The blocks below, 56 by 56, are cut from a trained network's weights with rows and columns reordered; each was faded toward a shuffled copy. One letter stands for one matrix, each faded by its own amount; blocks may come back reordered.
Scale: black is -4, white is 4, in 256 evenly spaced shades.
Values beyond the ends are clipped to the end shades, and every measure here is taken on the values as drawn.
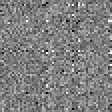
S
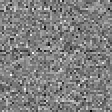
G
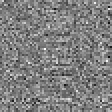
G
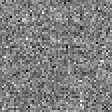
G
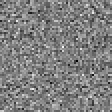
G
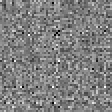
S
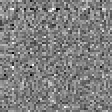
S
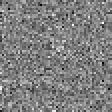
G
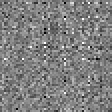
S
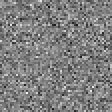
G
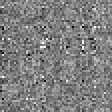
S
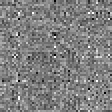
S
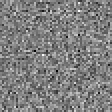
G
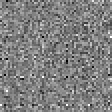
S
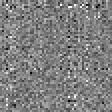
S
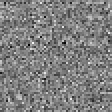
G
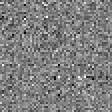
S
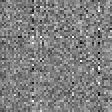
S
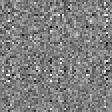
S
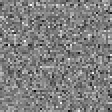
G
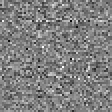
G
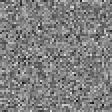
G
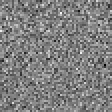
G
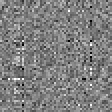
S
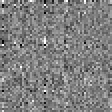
S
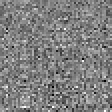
S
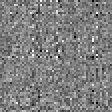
S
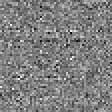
G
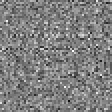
G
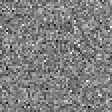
G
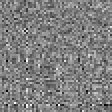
S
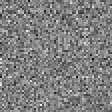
G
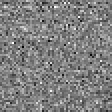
G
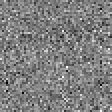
G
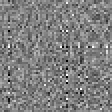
S
